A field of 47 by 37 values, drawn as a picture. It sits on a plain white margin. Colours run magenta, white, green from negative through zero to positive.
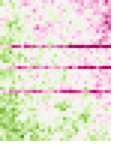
The top right is the ninth with the lowest average. The bottom left is the ninth with the highest average. Overall the values sit about 50% of the way up the scale. The halves do not mirror each other. Streaks run across, left to right. Values rise toward the bottom left. Rows 16, 23 and 31 stand out from the rest.
